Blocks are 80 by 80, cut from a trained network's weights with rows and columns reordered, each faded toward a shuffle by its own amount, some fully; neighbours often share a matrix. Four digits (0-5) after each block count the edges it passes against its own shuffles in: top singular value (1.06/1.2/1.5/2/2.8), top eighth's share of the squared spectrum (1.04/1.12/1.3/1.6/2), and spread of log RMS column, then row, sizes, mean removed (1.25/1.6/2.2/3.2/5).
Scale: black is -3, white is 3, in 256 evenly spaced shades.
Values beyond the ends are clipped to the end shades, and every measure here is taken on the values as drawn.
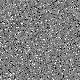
0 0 0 0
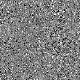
2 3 2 1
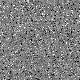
0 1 0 0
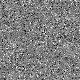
0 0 0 0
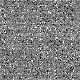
2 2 2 0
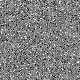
0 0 0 0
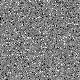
0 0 0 0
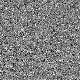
2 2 0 1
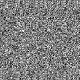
3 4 1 2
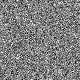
1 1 0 0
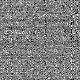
2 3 2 0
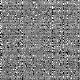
3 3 3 0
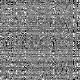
3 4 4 1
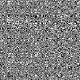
3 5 3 3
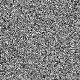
2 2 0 0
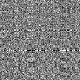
4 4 1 3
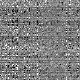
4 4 4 1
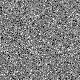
1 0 0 0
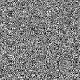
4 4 2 2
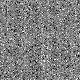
1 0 0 0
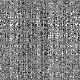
4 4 1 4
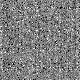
2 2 0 2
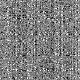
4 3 0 3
